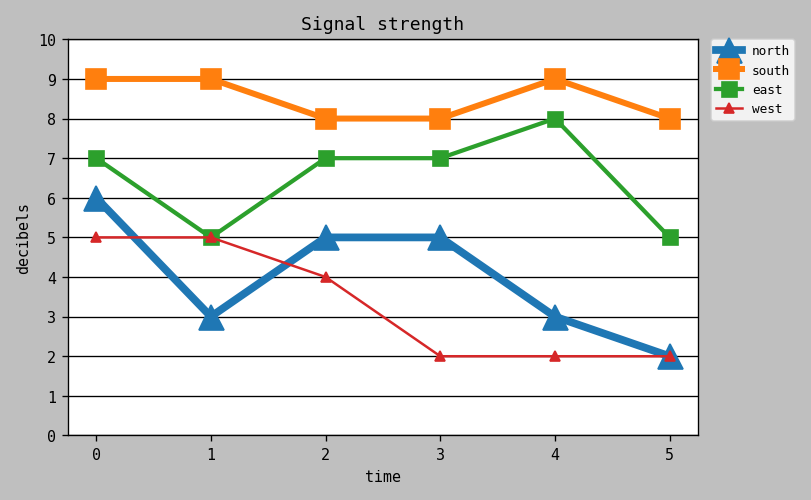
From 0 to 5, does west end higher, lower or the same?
lower
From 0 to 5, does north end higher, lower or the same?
lower
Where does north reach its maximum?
0
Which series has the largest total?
south
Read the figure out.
Title: Signal strength
x-axis: time, ticks 0 1 2 3 4 5
y-axis: decibels, ticks 0 1 2 3 4 5 6 7 8 9 10
Legend: north, south, east, west
Values:
north: 6 3 5 5 3 2
south: 9 9 8 8 9 8
east: 7 5 7 7 8 5
west: 5 5 4 2 2 2
